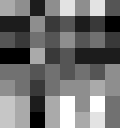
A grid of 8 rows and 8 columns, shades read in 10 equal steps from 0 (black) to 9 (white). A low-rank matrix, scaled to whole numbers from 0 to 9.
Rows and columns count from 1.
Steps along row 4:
same up down up down same same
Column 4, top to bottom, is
5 2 3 2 4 4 6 6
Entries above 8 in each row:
0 0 0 0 0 0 2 1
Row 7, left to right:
7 6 1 6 9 5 9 4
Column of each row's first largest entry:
5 3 5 3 8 7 5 5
